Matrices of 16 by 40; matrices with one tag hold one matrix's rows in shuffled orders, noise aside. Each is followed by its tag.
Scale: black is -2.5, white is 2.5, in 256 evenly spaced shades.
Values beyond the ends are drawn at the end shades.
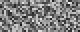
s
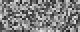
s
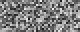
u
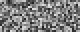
s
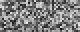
u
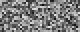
s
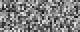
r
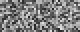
u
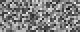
s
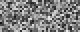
s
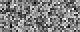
r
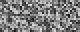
s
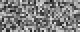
u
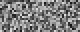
s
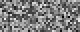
s
